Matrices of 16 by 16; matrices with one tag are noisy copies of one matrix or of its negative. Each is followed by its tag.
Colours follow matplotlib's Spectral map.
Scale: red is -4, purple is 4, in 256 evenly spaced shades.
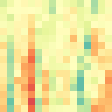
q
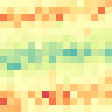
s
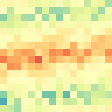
s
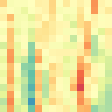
q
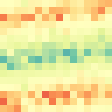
s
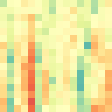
q
